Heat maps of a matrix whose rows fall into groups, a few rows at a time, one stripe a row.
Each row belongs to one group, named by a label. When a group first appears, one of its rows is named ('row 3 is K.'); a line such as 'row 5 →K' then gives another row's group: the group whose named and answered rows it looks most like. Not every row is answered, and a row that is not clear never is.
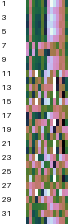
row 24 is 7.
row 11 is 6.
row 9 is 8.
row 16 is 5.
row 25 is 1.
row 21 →1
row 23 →6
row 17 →8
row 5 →8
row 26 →1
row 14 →1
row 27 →7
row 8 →5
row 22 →1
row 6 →8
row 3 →8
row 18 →1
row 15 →6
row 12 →1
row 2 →8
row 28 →6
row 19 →7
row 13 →1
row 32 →8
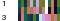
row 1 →1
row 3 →8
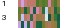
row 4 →5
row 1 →7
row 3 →1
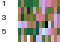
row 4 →7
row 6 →6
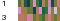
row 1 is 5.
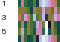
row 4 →1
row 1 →8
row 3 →7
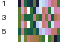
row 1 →8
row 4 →6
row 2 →6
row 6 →1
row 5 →8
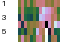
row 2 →8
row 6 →1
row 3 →8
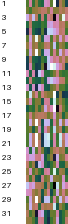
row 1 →1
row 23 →7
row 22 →5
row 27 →7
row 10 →8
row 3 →7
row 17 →1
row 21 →6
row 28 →7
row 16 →1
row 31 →5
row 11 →5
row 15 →1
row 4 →8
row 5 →8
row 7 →1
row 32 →5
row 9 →8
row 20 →6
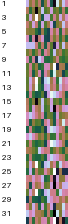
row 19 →8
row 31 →7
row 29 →8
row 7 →7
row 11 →1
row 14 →8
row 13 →6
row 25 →1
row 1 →7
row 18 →7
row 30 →7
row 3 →6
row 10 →1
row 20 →7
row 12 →6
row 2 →5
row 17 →7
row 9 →5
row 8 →1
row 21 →8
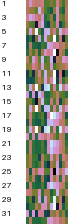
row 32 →8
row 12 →1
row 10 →7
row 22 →8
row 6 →1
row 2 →5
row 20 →5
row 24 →5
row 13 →6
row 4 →5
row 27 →8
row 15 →5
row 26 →5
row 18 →8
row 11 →1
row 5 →6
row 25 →7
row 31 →5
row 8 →1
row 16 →6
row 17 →8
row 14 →5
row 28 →7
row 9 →7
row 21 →8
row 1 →7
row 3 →7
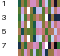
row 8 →7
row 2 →6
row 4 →6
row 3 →1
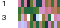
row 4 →7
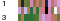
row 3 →8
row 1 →7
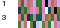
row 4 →6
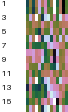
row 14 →8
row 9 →7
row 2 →1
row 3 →6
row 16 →6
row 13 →8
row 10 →7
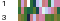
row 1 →6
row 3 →5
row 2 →8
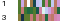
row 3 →7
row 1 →6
